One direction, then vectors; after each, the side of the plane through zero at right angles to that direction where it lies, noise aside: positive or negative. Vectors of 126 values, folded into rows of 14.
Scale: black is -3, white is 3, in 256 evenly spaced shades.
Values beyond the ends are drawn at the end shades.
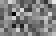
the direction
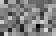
positive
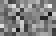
negative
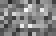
negative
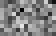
negative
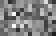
negative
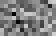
positive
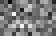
negative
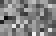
negative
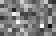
negative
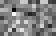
negative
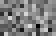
positive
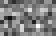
negative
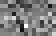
positive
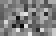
positive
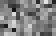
negative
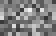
negative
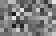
positive
